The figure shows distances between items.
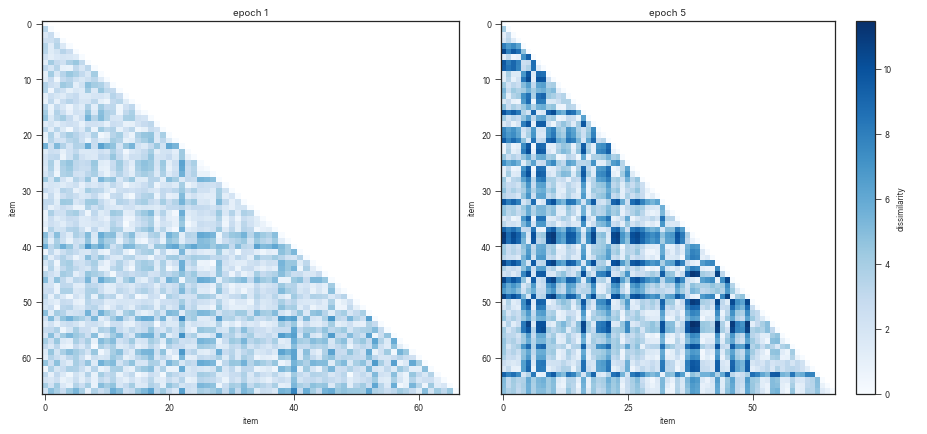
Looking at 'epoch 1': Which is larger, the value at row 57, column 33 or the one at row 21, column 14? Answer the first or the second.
the first
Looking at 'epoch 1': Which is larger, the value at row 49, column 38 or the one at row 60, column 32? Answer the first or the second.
the second
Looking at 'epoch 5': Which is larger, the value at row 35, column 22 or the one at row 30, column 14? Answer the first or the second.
the second
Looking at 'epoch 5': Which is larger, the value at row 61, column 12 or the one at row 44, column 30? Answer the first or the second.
the first
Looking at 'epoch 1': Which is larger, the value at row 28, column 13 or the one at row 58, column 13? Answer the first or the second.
the first
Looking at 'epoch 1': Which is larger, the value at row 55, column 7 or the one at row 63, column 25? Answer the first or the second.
the second
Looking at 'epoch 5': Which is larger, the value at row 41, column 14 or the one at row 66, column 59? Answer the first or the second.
the first
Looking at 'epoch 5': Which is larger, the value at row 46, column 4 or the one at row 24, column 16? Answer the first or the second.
the second
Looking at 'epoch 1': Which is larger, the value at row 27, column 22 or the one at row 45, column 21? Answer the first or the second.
the first
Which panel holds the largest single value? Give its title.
epoch 5
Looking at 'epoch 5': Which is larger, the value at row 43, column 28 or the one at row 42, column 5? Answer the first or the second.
the first
